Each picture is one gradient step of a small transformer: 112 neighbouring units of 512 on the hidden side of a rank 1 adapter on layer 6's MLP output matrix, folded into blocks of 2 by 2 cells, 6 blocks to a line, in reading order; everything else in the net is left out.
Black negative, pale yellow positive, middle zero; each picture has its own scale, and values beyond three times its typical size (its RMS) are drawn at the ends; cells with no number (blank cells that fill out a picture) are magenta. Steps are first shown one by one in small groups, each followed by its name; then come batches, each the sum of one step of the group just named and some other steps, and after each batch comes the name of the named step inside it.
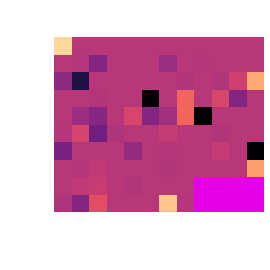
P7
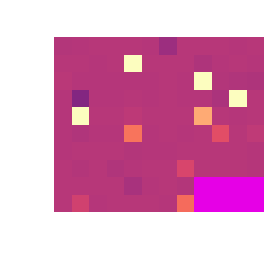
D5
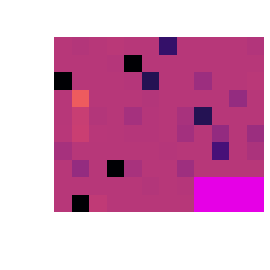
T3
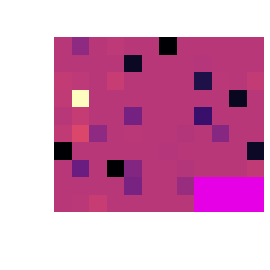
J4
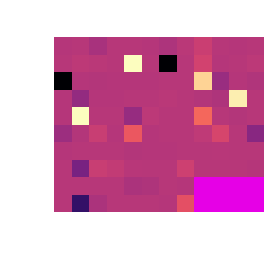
D5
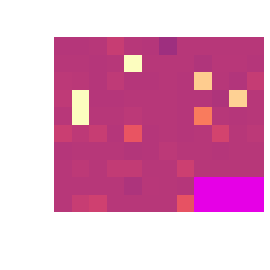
D5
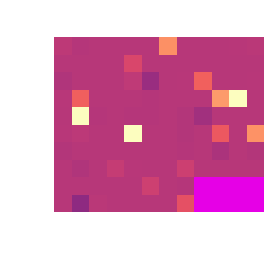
T3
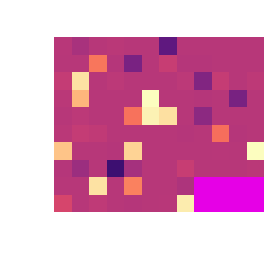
J4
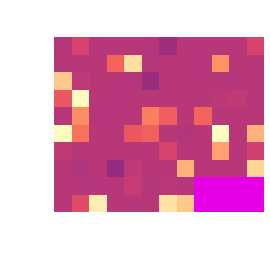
T3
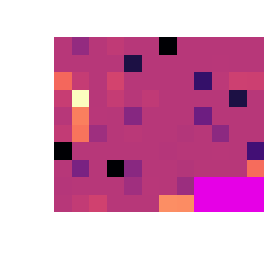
J4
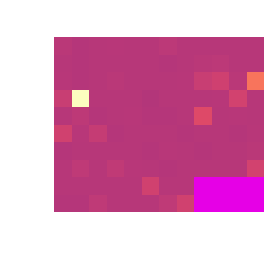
P7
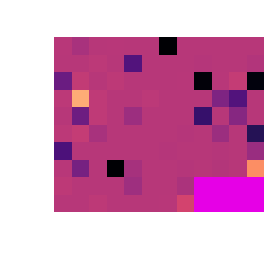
J4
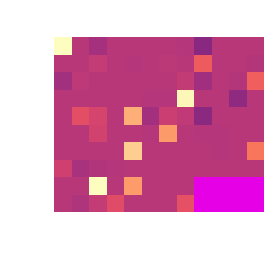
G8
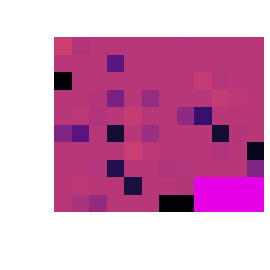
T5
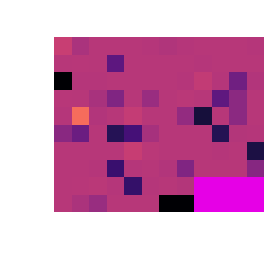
T5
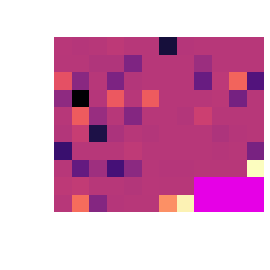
T5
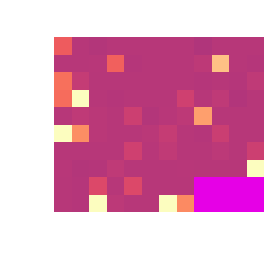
G8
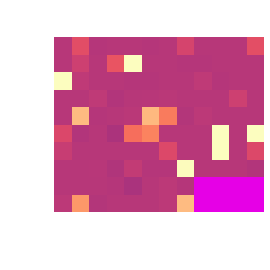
T5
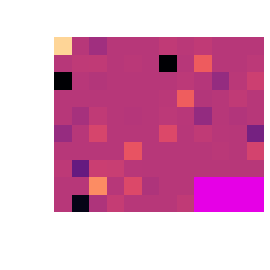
G8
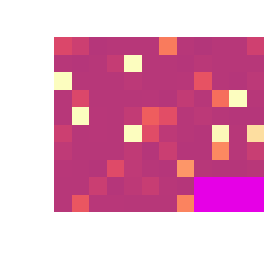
G8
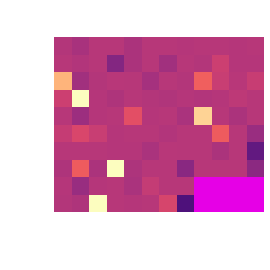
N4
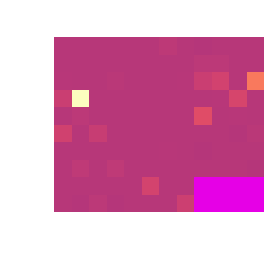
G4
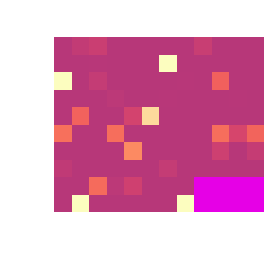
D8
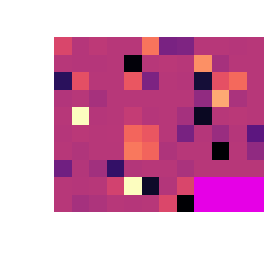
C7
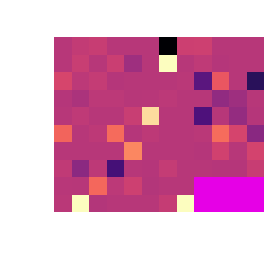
D8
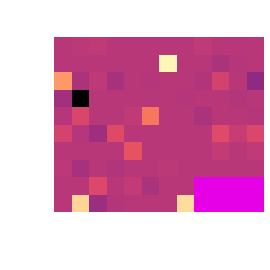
D8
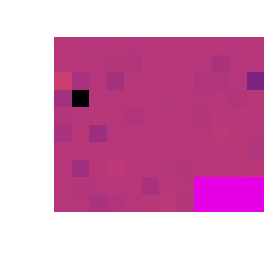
N4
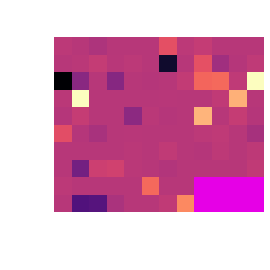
G4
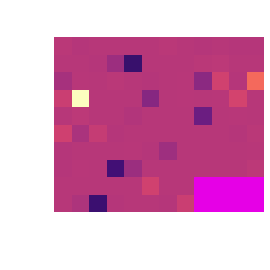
G4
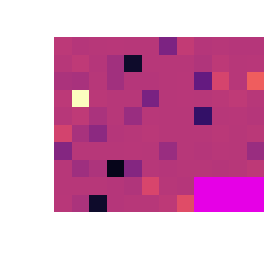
G4
